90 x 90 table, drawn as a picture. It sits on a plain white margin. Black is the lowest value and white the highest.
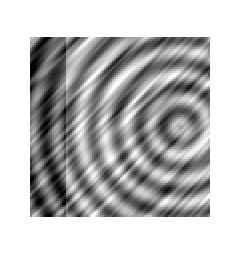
Average level on the scale: 50%. Seam: vertical, 20% of the way across, the right part higher. Rings: centred on the middle right.
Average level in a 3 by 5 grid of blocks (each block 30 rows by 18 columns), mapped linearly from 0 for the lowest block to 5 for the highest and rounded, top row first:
05443 / 14535 / 04434
